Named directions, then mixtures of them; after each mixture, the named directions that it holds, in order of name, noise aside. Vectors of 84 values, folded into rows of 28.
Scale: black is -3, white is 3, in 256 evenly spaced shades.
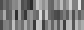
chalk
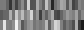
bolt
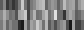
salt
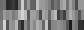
bolt, salt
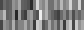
chalk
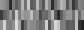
bolt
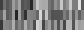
chalk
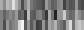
salt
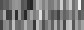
chalk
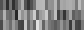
chalk, salt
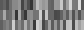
chalk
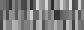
bolt, chalk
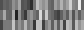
chalk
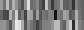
bolt, salt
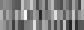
chalk, salt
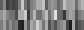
salt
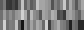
bolt, salt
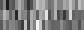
chalk, salt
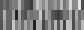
chalk
